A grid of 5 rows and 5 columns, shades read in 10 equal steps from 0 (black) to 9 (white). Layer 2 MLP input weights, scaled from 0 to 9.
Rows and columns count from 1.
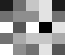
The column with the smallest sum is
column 5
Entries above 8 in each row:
0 0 2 0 1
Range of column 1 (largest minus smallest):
8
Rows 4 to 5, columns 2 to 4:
6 7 7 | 5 4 8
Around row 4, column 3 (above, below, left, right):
9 4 6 7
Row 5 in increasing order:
3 4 5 8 9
